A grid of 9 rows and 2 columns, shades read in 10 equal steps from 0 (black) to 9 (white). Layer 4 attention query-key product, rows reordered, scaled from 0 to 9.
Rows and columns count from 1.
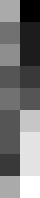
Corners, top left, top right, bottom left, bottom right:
6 0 6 9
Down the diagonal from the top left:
6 1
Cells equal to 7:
1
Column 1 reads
6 4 5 3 4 3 3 2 6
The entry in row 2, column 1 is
4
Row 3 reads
5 1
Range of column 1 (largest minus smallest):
4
